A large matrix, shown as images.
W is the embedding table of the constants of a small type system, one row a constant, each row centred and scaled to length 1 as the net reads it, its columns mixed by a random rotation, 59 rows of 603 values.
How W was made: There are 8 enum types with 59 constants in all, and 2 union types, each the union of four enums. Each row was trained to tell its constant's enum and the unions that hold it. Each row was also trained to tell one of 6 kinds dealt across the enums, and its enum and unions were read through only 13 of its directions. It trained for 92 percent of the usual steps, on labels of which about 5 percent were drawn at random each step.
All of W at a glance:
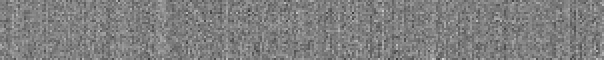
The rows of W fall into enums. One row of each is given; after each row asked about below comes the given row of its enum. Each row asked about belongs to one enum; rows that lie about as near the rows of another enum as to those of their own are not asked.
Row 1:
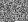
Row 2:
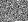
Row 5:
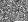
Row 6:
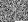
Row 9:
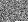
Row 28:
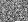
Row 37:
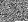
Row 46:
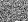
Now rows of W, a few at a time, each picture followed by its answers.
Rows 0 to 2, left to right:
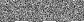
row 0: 6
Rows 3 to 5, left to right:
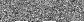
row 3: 28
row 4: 46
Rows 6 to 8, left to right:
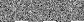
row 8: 6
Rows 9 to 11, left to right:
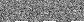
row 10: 9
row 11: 6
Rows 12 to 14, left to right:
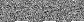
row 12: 37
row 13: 37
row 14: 9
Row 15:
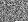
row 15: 5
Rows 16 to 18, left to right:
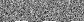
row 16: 9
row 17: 28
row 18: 1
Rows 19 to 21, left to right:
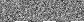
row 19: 28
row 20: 5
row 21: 5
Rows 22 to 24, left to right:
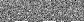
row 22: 46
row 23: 2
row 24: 6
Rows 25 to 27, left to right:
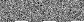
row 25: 1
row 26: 5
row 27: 37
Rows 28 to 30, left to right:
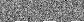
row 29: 9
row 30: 6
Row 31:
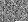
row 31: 5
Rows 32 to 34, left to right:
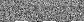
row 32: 5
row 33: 46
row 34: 9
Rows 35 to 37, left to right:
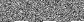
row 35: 28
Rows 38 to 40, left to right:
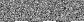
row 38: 1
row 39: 28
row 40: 5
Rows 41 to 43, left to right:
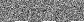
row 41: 2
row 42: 5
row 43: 46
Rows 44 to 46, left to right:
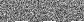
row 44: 46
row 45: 28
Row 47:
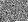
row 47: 9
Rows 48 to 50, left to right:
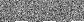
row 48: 6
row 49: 46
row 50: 9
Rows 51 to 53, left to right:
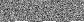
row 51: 1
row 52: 2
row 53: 46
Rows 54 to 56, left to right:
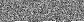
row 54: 2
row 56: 9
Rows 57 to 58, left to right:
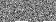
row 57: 37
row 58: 1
